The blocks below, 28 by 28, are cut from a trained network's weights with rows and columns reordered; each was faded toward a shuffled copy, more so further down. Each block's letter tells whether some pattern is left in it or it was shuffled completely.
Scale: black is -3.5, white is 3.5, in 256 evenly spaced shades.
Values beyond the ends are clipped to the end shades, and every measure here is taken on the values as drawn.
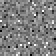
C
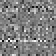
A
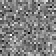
C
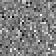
C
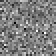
C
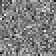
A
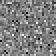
C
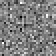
A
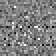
A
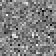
C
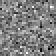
C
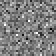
C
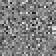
A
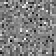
C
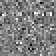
A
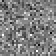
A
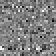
A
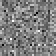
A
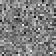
A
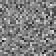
A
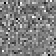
A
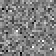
C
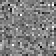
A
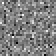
C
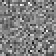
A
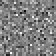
C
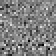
A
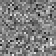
C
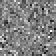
C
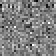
A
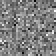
C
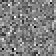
A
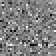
A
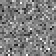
C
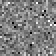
C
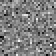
C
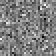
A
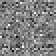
A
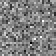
C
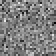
C
